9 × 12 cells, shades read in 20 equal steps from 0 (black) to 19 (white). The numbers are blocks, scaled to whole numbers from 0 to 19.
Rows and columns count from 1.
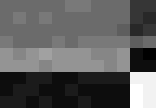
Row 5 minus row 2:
3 1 3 3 3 3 3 2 2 3 -3 -3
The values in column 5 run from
1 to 11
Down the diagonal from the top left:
8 9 8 8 11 11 2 1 1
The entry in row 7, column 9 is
2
